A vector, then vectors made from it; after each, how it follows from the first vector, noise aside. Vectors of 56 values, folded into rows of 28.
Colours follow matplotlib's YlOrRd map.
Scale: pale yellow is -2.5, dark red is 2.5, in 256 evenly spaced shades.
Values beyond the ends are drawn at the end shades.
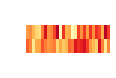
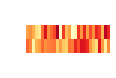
copied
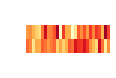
copied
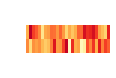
wrapped around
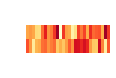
copied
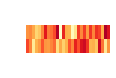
copied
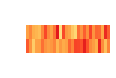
shrunk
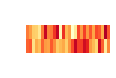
copied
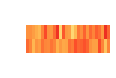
shrunk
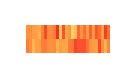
shrunk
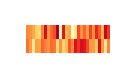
copied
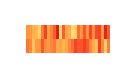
shrunk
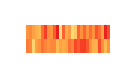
shrunk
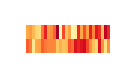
copied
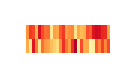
wrapped around
